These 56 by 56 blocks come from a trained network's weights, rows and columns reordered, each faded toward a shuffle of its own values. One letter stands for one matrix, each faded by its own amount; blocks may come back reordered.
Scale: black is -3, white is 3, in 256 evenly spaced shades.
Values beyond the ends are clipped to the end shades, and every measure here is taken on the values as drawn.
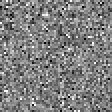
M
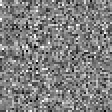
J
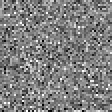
M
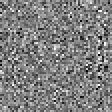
J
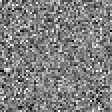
M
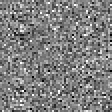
M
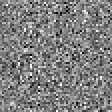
J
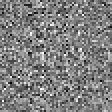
J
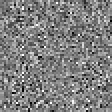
J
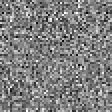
J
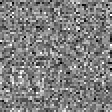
J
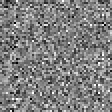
J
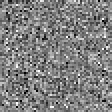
J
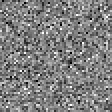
M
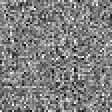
M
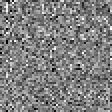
J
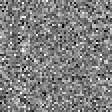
M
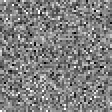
M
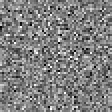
J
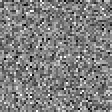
M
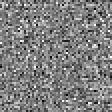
J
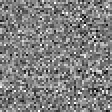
J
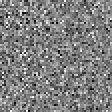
M
